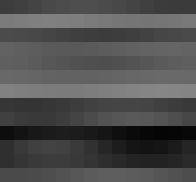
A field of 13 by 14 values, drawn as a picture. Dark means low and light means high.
Grain: streaks across. Histogram: bell-shaped. Average level on the scale: 30%. Ninth with the lowest average: bottom right.
